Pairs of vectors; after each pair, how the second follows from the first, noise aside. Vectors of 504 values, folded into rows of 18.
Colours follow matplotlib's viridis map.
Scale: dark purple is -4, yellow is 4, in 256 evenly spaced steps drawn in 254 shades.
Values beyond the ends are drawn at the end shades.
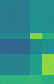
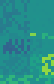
partly zeroed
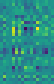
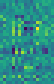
copied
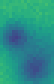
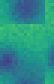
wrapped around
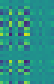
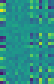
wrapped around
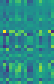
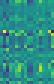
copied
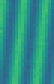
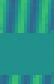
partly zeroed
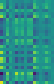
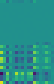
partly zeroed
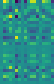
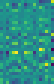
wrapped around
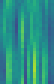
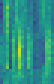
wrapped around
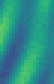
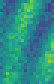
reversed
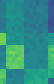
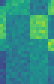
reversed
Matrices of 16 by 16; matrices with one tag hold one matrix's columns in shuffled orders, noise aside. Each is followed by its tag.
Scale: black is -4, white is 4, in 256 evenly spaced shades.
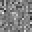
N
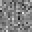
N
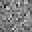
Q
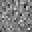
Q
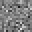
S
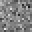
Q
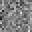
N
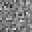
Q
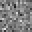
Q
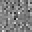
N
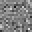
S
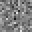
N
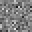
S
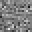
S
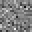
S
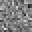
Q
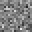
S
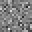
S
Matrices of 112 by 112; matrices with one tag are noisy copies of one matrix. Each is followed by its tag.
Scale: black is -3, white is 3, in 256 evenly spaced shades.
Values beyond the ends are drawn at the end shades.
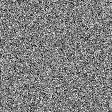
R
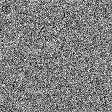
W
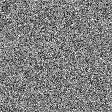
W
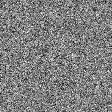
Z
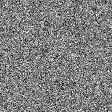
Z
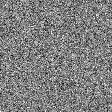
Z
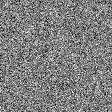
Z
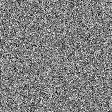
R
